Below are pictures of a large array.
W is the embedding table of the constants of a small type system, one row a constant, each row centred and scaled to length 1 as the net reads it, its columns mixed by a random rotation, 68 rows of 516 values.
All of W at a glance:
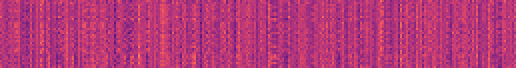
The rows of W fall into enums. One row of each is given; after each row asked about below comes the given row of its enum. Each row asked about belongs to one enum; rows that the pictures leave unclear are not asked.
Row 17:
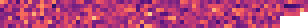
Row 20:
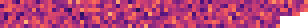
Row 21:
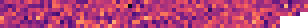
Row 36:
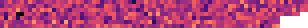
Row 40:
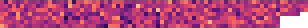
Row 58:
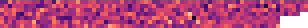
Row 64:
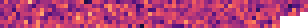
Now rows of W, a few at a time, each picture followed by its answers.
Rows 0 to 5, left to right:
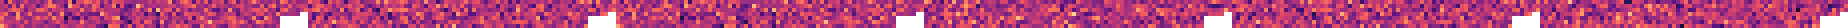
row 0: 40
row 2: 40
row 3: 17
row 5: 64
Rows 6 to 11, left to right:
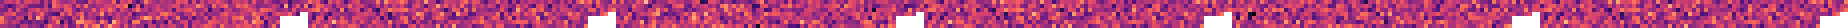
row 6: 21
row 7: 20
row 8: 64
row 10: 36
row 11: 20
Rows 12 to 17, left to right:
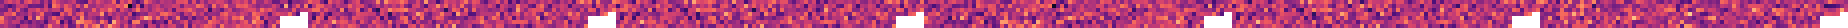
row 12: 21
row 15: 21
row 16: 20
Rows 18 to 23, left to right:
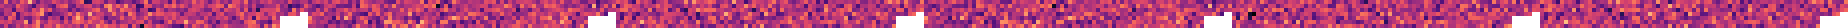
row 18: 64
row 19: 21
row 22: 36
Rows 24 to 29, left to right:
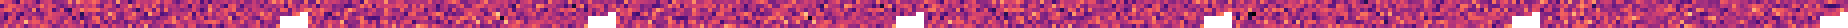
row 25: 58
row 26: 58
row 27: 20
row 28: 36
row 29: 17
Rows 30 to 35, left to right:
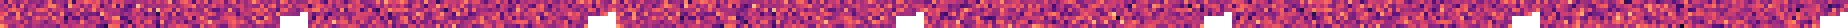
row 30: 40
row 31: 20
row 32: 40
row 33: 58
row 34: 20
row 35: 64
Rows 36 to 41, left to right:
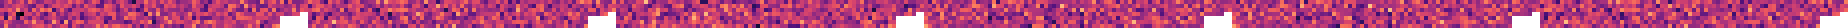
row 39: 40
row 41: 20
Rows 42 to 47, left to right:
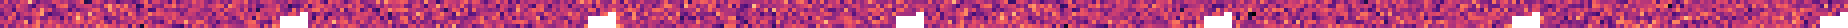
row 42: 64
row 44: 40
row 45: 64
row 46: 36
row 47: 21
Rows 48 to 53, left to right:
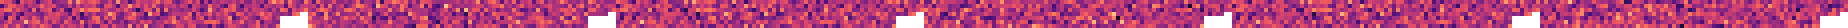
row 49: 40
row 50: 20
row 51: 58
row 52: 20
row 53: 64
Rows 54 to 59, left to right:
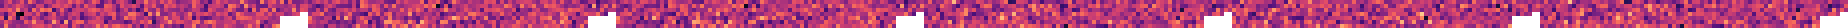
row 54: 36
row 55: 21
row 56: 21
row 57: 64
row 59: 64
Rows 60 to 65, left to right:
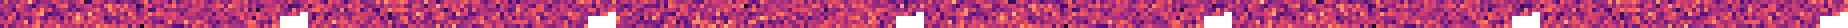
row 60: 64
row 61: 20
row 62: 21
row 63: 64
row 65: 20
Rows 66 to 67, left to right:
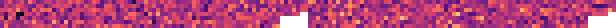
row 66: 36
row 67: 17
